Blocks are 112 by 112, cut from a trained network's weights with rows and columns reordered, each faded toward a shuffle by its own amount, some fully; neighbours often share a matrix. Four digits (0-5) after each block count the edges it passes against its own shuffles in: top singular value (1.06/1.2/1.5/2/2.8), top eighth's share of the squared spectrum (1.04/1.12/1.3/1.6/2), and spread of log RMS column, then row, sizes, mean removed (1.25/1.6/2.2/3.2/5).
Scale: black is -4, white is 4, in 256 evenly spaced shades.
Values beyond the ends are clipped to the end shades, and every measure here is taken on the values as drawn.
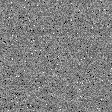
1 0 0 0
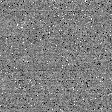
2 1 0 0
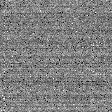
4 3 1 1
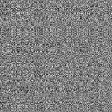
4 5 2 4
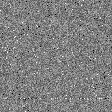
2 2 0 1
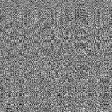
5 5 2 3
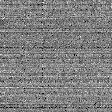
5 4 2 2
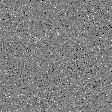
0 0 0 0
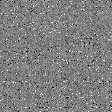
2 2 0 2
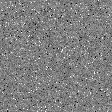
0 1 0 0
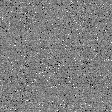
1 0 0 0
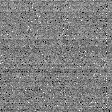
3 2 2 1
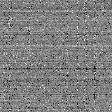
4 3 2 1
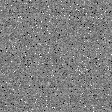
1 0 0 0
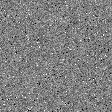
1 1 0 0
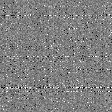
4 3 0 3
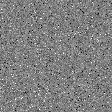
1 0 0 0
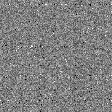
3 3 0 2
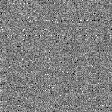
4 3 0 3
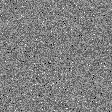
0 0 0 0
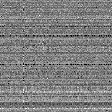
5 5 2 3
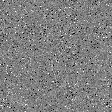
2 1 0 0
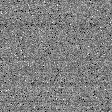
2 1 0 0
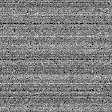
5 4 2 3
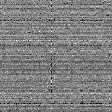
5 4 2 3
